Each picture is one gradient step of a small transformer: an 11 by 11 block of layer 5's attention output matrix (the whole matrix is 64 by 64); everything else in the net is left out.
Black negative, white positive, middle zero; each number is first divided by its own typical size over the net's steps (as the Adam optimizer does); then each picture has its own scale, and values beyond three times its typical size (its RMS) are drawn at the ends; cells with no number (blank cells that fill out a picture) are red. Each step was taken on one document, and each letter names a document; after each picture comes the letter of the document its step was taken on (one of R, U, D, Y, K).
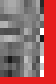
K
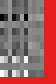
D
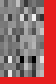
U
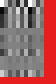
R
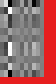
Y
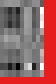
K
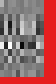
U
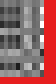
K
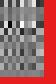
U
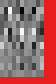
U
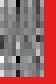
D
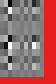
Y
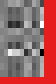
K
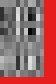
R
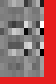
K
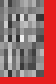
U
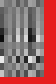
R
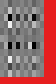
Y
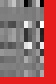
K
